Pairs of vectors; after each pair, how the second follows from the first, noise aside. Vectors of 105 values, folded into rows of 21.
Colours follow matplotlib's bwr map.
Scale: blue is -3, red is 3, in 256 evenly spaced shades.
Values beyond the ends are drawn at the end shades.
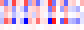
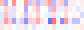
shrunk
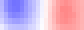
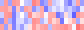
shuffled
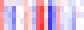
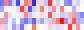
shuffled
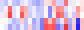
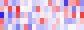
shuffled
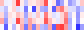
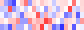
shuffled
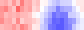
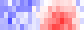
negated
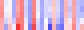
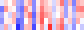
negated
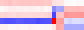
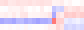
shrunk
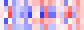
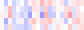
shrunk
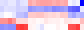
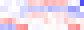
shrunk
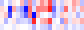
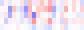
shrunk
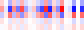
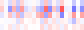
shrunk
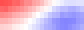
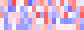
shuffled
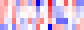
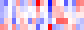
negated
